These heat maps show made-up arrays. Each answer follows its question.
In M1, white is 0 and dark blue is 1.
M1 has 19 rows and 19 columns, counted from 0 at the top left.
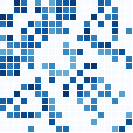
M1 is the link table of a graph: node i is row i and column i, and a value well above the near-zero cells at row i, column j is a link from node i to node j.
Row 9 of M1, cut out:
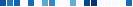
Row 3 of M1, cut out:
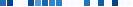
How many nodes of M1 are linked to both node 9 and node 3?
6
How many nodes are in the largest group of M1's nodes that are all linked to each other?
5
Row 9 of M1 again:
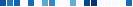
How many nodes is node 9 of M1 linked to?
10
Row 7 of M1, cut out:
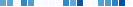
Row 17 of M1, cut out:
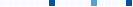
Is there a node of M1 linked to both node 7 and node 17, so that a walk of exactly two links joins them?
no
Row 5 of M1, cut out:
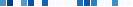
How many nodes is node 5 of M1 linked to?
9
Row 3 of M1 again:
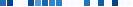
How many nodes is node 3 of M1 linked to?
10
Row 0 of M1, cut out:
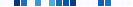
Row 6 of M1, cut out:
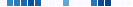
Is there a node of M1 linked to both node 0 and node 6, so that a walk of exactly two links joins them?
yes
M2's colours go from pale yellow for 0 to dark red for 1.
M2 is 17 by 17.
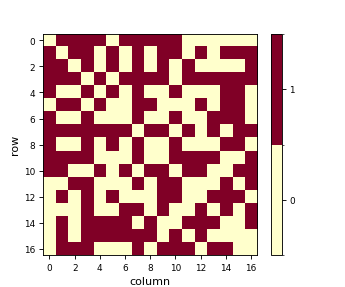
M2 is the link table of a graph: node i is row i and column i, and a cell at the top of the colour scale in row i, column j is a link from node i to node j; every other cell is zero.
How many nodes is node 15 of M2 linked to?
9
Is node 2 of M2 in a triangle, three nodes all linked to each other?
yes
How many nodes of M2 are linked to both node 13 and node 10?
4
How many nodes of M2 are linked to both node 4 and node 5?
3
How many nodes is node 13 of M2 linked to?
7
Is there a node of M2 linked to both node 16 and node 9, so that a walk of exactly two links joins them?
yes
